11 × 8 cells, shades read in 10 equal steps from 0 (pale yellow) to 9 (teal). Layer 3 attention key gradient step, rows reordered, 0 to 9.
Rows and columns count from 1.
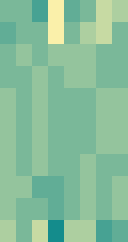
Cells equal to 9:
1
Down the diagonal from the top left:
5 5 5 5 5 5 4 5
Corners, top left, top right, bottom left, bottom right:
5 3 3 6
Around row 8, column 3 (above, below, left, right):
4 6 5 5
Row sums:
33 31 36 37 36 36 36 37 38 38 38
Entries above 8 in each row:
0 0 0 0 0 0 0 0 0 0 1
